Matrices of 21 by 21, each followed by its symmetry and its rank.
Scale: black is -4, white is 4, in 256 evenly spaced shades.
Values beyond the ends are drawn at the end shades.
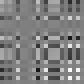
symmetric, rank one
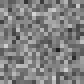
neither, full rank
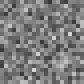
symmetric, full rank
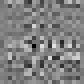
neither, rank three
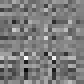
neither, rank three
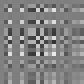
symmetric, rank one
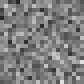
symmetric, full rank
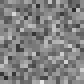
neither, full rank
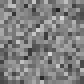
neither, full rank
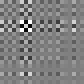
symmetric, rank one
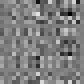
neither, rank three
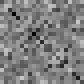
symmetric, full rank
